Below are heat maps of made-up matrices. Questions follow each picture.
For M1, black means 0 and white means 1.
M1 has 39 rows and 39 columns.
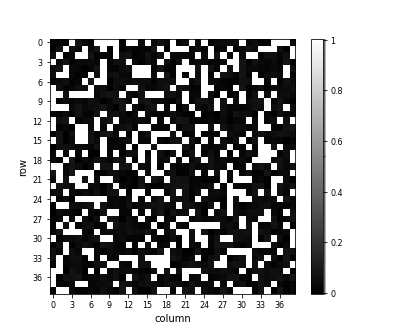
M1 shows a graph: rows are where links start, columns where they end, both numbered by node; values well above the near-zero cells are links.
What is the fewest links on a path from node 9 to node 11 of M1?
3
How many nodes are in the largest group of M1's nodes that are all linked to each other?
5
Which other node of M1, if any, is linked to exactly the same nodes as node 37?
node 22
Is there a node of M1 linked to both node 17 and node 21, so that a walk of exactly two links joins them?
yes
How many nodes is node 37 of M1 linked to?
7
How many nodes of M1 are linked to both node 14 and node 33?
8
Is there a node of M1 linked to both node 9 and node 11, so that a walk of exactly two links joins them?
no
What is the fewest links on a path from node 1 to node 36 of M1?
2
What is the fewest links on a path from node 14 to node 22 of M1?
2
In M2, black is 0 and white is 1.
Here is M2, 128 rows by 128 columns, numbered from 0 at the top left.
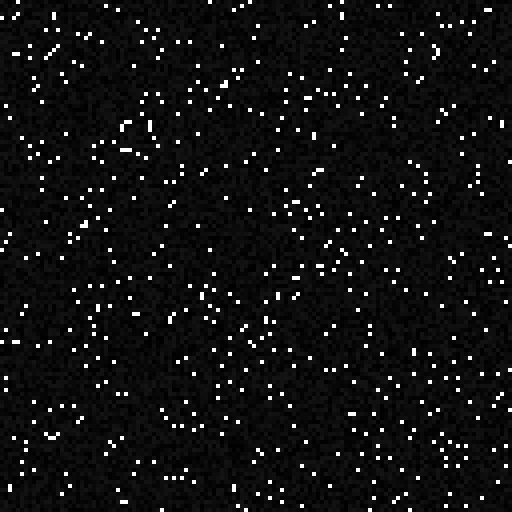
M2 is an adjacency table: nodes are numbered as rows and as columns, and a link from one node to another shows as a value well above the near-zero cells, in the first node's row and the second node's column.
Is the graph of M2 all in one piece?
yes
